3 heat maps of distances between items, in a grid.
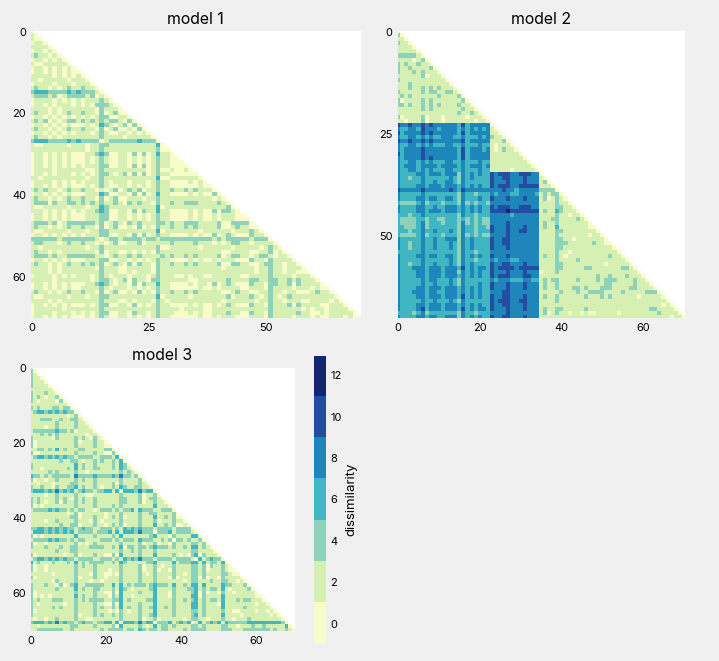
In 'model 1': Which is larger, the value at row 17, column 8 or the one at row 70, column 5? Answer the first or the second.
the first
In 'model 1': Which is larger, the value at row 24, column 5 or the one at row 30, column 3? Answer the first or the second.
the first
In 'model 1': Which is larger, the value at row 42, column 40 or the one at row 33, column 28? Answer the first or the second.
the first
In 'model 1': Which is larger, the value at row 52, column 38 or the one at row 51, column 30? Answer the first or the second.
the second
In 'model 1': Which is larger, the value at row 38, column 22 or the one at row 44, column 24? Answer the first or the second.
the second
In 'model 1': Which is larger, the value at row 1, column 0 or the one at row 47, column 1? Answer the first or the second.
the second
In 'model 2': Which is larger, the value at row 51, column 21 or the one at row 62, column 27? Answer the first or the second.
the second
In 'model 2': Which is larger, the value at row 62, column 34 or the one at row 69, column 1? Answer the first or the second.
the first
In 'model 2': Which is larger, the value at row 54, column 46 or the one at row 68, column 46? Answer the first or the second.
the second
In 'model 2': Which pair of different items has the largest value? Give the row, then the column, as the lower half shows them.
44, 27
